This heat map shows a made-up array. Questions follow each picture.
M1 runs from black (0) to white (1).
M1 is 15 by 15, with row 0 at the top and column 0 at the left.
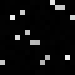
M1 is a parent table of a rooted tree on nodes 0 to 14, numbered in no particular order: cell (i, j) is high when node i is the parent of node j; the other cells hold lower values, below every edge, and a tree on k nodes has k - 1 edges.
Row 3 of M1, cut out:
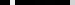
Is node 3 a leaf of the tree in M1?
no
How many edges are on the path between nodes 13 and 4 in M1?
8
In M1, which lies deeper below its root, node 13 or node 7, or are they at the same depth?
node 7
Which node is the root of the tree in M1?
1
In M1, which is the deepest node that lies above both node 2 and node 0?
12
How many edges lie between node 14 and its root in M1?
5
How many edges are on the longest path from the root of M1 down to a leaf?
6
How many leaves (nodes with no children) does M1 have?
6
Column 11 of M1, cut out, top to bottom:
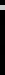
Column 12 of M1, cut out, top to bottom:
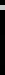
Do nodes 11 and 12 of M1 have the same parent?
yes
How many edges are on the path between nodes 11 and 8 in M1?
3
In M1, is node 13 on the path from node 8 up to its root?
no
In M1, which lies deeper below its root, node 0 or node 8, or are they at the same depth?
the same depth
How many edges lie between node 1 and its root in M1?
0
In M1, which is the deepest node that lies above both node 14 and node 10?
12
